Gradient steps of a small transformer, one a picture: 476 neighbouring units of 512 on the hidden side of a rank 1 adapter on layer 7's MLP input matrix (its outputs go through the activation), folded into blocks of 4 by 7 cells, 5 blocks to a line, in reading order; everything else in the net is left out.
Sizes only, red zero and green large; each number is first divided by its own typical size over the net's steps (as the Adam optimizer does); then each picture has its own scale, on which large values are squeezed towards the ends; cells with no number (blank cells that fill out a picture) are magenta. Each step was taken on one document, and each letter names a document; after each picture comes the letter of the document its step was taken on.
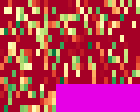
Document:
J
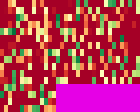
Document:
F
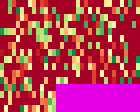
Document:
F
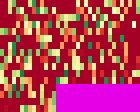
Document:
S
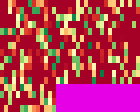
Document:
J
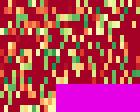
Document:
F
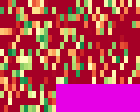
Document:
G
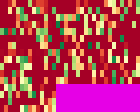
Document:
J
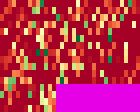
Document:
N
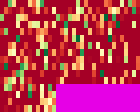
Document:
N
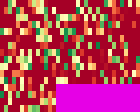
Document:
F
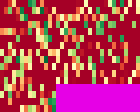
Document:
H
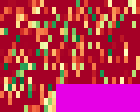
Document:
N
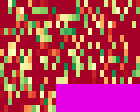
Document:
G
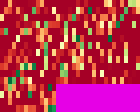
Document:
N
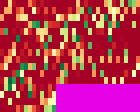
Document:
N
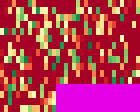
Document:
J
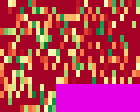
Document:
S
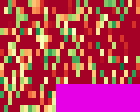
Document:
F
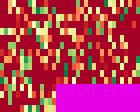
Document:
H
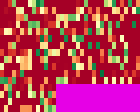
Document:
F
